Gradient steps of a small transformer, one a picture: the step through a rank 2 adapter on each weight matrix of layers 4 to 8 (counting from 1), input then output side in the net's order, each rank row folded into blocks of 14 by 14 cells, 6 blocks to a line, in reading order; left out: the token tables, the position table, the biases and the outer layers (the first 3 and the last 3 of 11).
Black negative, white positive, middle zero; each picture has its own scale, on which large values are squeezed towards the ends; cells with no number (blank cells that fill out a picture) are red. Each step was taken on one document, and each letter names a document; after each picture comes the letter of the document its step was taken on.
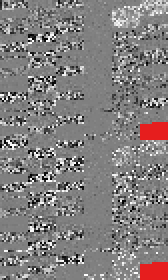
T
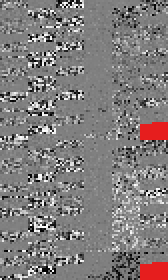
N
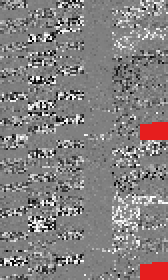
N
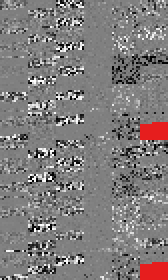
N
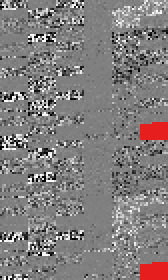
T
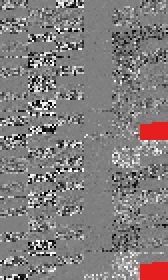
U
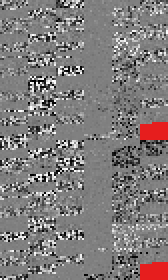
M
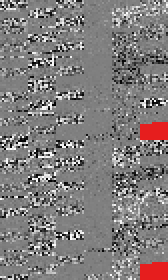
T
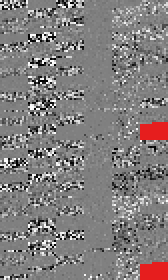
M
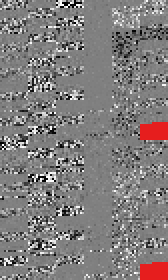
U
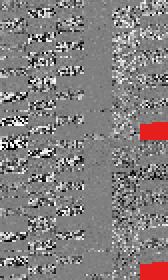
U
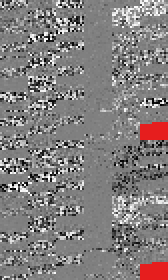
M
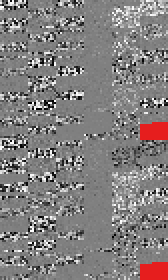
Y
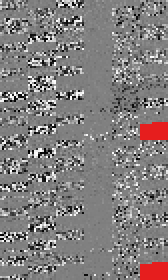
Y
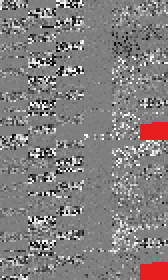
N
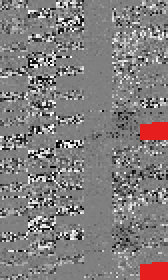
U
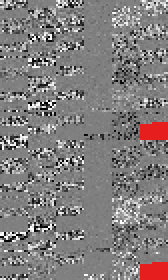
M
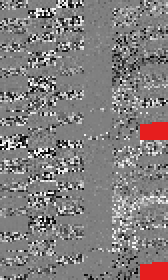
M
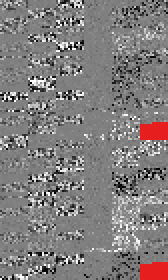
N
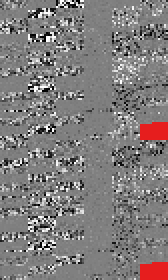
U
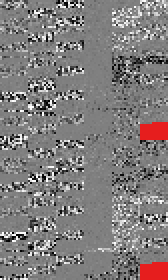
M
